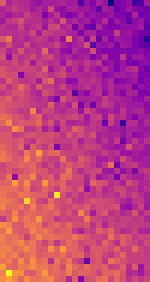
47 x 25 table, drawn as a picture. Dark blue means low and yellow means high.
The ninth with the lowest average is the top right. The ninth with the highest average is the bottom left. The values follow a bell shape. The field climbs toward the bottom left. Neither half mirrors the other.
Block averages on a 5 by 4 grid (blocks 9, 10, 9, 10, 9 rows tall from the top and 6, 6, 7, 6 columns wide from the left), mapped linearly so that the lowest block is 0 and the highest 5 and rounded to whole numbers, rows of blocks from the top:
2210 | 3211 | 4321 | 4432 | 5433
